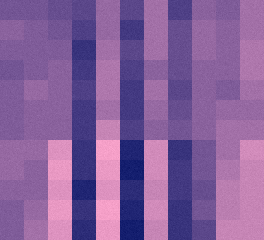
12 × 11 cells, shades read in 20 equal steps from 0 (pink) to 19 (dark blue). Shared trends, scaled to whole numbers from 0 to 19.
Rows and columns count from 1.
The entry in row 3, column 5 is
7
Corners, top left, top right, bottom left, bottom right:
11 7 10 4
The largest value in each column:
11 11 12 18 8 19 9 16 13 10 8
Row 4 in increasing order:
6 6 9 9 9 9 10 11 12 14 15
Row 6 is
10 9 9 15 7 15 8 12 9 8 8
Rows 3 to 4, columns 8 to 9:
12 8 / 12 9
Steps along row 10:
same down up down up down up down down down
